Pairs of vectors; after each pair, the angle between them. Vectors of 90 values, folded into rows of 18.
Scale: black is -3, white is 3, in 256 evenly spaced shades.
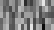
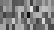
orthogonal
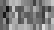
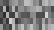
partly aligned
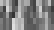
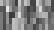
nearly parallel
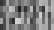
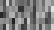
partly aligned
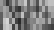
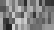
nearly opposite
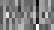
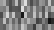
partly aligned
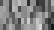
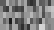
orthogonal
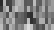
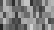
orthogonal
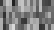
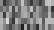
orthogonal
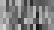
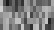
orthogonal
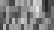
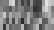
nearly opposite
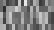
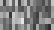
orthogonal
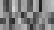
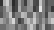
nearly opposite
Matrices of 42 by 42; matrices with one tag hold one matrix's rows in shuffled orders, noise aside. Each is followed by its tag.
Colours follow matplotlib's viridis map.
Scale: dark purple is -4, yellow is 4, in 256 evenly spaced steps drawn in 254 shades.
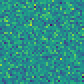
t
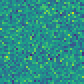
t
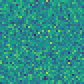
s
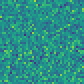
t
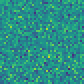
s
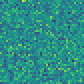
s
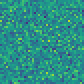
s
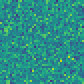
t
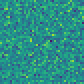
t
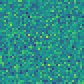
s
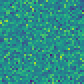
t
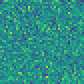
s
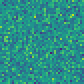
t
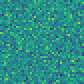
t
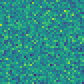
t
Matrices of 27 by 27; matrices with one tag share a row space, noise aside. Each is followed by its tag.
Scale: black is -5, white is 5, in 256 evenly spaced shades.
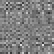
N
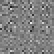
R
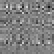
N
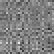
N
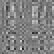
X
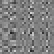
R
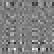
X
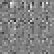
R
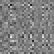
R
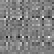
N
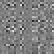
X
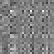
R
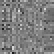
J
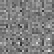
N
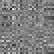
J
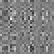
R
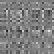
N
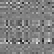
N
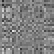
J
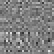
N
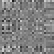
J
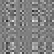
X
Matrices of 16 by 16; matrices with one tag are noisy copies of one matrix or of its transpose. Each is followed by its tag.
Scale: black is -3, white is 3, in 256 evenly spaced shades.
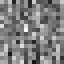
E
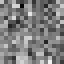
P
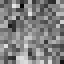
P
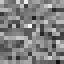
E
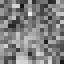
P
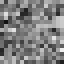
P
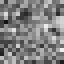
P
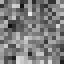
P
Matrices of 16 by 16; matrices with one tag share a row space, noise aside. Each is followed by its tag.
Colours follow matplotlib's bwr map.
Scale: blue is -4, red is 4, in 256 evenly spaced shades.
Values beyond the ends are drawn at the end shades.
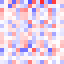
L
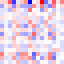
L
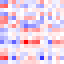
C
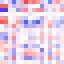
C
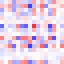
L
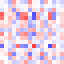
L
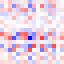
L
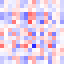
L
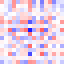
L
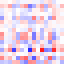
L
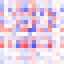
L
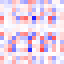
L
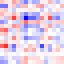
C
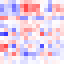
C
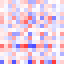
L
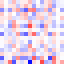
L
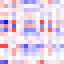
C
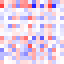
L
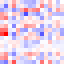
C
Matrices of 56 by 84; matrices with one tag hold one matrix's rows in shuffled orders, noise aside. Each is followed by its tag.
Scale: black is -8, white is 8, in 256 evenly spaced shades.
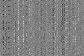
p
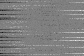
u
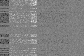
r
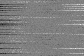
u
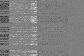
r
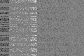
r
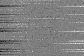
u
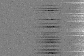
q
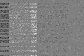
r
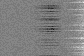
q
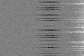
q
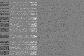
r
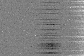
q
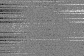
u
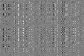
p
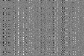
p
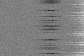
q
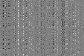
p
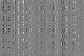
p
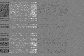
r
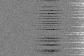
q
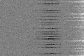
q
